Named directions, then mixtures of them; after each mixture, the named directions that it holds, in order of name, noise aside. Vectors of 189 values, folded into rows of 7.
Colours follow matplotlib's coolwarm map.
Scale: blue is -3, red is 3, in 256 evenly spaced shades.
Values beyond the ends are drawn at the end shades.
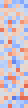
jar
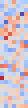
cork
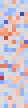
cork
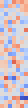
jar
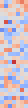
cork, jar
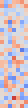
jar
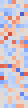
cork, jar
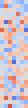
cork, jar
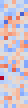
cork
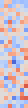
jar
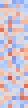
jar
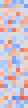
jar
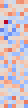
cork, jar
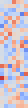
cork, jar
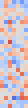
jar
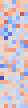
cork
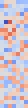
cork, jar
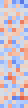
jar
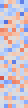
cork, jar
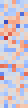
cork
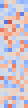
cork, jar
